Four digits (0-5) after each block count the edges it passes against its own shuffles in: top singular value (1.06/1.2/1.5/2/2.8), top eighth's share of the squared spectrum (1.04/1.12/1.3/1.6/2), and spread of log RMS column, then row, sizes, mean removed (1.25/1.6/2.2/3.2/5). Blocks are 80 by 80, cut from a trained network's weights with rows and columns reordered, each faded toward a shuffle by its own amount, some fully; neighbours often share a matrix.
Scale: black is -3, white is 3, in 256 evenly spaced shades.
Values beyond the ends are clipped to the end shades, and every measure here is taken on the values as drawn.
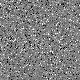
0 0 0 0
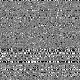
4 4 0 4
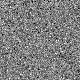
0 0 0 0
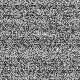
3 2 0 0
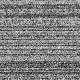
5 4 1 2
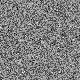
0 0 0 0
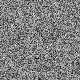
0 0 0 0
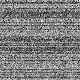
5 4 0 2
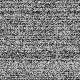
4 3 0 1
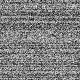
4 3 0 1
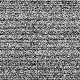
4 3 0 0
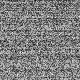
3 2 0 0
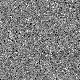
1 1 0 0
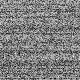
3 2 0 1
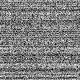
4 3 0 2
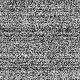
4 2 0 1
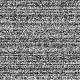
4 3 0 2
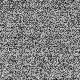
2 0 0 0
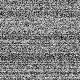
4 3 0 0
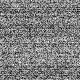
3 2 1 1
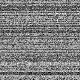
5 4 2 2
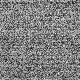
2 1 0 0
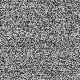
1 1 0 0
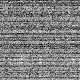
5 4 1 2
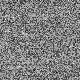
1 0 0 0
